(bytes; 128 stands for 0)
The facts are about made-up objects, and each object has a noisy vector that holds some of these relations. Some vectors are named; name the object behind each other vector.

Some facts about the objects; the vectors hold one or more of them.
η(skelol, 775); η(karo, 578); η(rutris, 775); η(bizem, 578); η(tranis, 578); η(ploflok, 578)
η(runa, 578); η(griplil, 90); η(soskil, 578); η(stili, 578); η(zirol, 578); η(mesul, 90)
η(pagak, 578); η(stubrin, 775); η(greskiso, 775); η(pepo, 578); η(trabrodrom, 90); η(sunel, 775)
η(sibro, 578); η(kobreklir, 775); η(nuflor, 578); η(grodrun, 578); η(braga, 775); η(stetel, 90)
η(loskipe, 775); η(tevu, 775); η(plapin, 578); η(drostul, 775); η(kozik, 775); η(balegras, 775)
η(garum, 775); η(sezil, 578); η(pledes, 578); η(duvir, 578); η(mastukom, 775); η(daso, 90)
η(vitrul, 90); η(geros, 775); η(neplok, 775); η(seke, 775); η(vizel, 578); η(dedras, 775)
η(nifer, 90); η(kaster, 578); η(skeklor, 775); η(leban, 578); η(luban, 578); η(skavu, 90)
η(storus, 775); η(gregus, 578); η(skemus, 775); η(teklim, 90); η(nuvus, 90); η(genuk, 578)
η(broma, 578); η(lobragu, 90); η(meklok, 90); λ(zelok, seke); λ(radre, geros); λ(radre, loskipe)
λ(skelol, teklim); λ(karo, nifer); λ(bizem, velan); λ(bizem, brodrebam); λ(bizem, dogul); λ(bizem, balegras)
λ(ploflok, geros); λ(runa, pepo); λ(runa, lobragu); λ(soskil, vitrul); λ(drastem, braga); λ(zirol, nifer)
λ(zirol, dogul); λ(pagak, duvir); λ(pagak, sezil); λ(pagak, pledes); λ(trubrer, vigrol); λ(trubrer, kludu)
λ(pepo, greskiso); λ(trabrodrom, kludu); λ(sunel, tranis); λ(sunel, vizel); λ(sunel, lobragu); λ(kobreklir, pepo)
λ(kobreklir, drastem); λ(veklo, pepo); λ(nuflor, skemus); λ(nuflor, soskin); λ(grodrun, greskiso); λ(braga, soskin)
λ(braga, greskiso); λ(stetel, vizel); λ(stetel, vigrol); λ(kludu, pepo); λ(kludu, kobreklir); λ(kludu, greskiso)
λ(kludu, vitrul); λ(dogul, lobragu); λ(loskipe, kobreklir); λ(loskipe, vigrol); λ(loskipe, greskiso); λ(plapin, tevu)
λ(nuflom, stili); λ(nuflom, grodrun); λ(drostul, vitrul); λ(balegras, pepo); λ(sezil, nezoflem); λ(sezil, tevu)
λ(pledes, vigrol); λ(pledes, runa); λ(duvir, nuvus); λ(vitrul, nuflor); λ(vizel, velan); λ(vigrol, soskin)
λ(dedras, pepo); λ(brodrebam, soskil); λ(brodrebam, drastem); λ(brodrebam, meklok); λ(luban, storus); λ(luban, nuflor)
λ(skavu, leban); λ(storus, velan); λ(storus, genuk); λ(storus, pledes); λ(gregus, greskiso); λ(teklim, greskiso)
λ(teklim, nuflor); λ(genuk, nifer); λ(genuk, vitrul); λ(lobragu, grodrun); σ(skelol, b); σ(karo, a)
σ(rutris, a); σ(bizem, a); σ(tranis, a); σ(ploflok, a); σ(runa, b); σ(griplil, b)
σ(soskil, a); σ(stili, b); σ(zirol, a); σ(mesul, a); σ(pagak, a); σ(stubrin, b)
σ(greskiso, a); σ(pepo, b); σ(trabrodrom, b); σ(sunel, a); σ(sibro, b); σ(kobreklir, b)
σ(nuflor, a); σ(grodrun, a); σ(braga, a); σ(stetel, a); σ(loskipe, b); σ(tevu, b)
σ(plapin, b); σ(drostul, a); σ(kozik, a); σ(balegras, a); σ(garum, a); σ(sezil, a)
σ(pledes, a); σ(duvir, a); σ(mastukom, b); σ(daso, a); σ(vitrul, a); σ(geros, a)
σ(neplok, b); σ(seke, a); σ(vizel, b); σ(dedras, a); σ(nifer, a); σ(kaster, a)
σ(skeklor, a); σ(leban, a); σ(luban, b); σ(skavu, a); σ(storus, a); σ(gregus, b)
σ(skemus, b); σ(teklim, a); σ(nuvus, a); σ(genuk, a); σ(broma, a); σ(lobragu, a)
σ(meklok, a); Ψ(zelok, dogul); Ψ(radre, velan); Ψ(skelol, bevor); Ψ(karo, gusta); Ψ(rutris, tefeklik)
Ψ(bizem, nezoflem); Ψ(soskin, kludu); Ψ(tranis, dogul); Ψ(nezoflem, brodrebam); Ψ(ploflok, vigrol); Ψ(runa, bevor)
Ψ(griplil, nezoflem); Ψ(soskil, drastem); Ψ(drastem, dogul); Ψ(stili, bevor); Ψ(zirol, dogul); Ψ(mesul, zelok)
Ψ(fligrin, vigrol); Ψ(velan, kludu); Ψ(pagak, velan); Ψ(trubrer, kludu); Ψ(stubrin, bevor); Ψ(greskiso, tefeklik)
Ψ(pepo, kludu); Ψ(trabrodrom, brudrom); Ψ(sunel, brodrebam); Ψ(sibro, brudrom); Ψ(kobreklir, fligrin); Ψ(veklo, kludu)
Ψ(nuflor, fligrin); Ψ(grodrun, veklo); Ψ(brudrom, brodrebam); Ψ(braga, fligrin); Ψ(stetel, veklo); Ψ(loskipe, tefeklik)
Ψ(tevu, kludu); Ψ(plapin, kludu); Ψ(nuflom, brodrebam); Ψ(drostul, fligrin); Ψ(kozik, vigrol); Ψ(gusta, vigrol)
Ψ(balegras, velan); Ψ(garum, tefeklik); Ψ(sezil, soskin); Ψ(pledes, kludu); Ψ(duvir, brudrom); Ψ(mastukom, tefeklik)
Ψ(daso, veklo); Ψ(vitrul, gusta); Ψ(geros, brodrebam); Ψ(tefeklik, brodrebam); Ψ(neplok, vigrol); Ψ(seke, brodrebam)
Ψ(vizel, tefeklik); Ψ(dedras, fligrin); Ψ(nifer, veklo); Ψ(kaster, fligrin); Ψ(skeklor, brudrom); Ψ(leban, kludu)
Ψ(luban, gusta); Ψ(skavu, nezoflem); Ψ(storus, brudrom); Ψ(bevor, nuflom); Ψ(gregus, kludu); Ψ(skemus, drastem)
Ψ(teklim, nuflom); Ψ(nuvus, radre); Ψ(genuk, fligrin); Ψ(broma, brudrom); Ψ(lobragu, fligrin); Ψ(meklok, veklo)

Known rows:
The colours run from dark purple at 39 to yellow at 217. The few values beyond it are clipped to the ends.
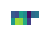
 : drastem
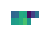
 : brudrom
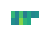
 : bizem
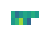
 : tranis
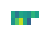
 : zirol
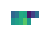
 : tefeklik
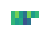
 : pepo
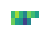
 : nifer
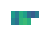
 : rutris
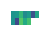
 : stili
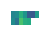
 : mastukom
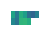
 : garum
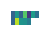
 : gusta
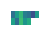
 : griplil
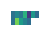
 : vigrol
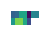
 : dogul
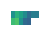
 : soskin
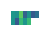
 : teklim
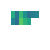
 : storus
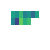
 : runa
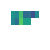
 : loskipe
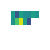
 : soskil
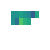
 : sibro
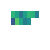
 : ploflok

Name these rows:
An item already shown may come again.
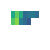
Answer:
radre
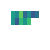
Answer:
teklim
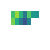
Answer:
daso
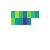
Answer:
nifer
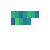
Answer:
ploflok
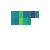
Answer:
loskipe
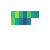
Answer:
daso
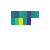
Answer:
skemus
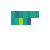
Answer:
tranis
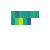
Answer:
zirol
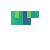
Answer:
gregus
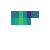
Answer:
brodrebam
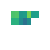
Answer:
leban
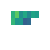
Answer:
tevu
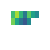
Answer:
daso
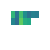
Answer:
storus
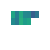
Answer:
geros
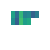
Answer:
greskiso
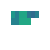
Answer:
seke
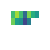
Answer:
meklok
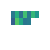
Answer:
neplok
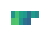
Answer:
velan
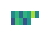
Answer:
lobragu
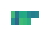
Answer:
duvir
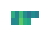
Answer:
sunel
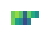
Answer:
stetel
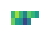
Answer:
nifer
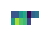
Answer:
zelok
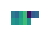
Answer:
nezoflem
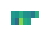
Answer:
vizel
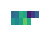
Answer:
bevor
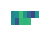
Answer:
stubrin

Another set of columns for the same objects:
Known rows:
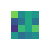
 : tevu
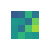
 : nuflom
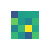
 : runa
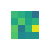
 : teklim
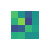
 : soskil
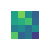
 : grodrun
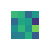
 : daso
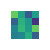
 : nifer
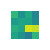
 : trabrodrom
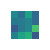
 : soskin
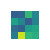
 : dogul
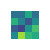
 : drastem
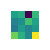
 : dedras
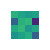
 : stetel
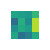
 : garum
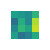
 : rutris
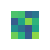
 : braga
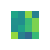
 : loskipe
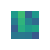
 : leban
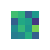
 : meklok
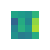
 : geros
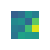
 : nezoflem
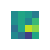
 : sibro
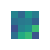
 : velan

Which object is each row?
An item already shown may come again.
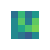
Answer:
broma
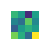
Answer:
kobreklir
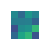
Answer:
velan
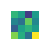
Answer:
kobreklir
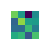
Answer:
genuk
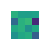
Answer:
stetel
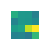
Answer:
griplil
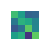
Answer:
luban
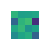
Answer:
stetel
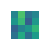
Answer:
tranis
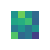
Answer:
grodrun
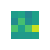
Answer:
skavu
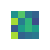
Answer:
pepo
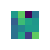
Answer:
kaster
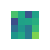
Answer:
kozik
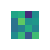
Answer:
karo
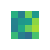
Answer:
skelol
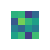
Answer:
nuflor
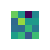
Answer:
genuk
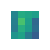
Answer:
pledes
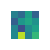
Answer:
vigrol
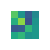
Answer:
soskil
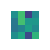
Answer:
ploflok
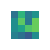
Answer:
broma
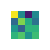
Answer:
vitrul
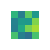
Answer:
skelol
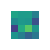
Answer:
plapin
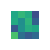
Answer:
gregus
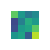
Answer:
neplok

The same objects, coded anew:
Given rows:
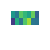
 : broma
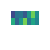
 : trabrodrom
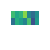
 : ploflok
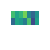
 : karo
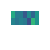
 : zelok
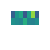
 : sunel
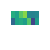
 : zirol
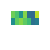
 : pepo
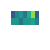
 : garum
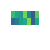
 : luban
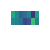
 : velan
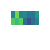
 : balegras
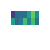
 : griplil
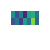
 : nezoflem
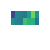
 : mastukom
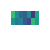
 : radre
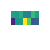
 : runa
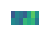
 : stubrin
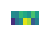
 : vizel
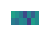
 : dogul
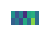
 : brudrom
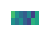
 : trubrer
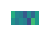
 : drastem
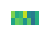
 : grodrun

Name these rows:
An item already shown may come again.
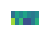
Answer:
stetel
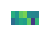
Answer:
soskil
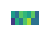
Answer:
broma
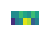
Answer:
vizel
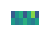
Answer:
storus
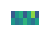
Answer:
storus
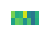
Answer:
grodrun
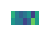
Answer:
soskin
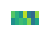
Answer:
gregus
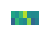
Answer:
tranis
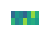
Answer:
loskipe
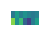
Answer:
lobragu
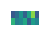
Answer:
skavu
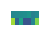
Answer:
vitrul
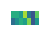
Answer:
plapin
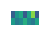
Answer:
storus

